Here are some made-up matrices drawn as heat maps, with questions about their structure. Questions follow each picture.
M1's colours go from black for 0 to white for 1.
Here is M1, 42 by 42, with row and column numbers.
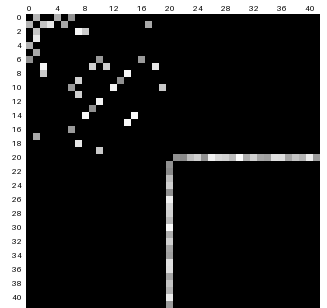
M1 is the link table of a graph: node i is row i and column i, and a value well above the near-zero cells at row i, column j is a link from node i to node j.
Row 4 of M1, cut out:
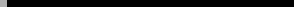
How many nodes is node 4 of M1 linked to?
1
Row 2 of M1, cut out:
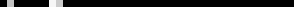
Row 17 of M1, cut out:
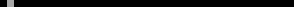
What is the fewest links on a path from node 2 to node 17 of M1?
2
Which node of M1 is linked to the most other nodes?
node 20
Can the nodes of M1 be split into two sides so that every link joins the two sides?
yes
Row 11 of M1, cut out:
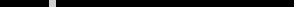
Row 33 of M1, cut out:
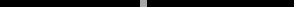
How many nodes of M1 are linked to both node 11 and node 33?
0
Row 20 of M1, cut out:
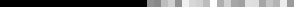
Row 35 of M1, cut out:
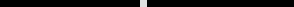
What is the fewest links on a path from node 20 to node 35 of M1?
1
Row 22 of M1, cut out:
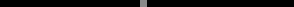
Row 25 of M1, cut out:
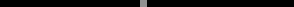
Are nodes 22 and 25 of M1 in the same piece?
yes
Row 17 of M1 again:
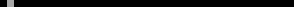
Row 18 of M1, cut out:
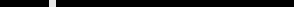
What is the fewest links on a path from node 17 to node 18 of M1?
4
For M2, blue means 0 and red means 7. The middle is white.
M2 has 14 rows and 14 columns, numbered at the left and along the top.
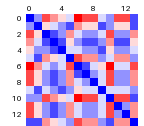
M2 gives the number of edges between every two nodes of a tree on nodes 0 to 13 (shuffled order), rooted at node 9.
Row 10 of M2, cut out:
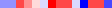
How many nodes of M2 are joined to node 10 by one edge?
1
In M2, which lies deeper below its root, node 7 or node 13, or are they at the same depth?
node 7
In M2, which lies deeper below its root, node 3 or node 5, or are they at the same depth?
the same depth
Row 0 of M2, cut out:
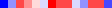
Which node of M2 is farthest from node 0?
6
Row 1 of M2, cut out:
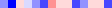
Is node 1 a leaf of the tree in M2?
no
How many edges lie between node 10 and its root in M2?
3
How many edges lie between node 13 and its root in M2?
2
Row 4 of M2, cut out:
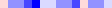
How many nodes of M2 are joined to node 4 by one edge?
2
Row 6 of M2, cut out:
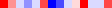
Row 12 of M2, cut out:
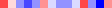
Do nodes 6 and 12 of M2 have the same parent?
no
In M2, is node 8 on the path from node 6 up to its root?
no
